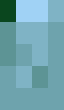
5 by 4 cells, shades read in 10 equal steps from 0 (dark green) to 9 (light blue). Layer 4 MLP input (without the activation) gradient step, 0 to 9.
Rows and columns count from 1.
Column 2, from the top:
9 7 6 7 6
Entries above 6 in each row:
3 2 1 1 0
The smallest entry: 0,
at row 1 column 1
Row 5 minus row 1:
6 -3 -3 -1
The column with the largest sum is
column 2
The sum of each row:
25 25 24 24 24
